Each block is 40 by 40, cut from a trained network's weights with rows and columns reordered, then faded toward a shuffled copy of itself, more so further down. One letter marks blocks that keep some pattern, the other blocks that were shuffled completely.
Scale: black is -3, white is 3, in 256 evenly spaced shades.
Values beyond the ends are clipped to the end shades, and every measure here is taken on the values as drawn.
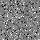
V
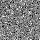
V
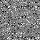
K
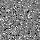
V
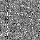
K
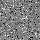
V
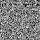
K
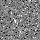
V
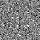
K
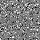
K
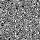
V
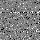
K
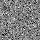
V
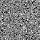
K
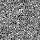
K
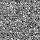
K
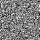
K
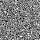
V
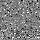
K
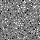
V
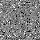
K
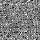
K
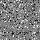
K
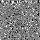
K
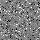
V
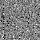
K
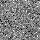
V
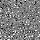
K
